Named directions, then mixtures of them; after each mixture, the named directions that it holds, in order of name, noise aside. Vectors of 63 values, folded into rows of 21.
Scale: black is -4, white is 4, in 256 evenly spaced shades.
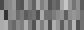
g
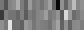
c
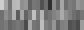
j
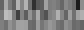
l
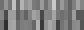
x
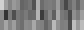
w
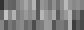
w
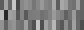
g, x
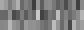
c, l, w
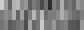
j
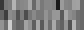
c, g, x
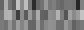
l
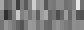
l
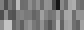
c, x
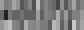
c, g, w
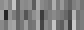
g, w, x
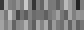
g, l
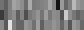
c, x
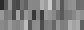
j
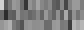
c, l, w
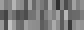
c, w, x
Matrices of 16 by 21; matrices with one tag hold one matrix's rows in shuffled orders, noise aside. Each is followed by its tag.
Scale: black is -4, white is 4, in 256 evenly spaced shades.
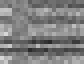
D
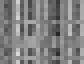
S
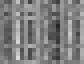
S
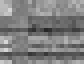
D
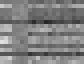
D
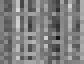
S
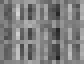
S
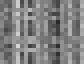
S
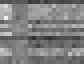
D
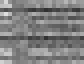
D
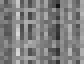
S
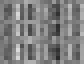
S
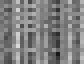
S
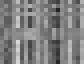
S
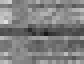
D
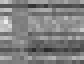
D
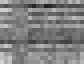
D
